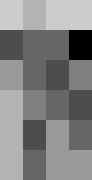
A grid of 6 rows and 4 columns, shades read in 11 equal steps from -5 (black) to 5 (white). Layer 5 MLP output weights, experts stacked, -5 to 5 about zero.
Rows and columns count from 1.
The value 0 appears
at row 3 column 4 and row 4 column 2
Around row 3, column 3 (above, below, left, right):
-1 -1 -1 0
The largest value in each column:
3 2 3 3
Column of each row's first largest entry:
1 2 1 1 1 1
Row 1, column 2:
2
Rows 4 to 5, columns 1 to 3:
2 0 -1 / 2 -2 1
